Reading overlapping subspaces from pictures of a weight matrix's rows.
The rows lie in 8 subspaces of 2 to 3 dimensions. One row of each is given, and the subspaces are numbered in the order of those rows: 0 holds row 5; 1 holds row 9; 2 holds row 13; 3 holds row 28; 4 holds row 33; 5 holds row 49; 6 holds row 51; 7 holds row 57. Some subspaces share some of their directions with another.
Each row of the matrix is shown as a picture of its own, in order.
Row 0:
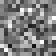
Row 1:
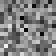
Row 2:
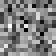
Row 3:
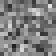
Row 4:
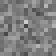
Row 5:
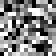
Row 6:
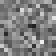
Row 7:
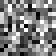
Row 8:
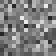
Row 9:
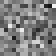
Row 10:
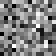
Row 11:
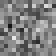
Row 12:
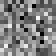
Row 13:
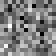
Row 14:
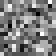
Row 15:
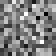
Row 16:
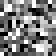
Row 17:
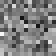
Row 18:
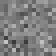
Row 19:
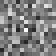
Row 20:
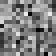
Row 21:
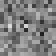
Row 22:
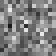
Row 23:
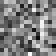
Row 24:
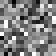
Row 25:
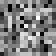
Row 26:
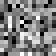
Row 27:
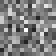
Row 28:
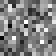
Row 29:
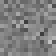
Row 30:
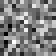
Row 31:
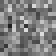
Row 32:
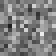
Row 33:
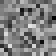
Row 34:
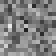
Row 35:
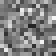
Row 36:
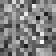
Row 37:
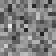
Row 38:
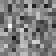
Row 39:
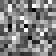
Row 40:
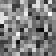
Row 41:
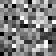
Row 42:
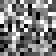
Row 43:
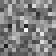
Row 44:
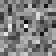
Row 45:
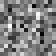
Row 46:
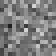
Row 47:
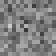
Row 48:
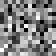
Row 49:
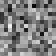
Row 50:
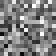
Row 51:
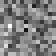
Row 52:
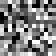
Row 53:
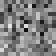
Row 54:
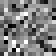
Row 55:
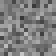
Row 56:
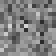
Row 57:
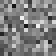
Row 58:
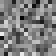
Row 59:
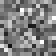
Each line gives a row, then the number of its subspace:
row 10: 7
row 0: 4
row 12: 2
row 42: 5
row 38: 1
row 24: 3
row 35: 4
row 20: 5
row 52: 5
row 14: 0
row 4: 2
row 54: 6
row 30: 6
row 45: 7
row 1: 3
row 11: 1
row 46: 6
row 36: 2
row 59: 4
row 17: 7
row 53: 5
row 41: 7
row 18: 6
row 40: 5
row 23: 5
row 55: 3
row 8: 7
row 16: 0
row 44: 2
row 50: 3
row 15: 2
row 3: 0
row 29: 1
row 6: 4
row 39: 5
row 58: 3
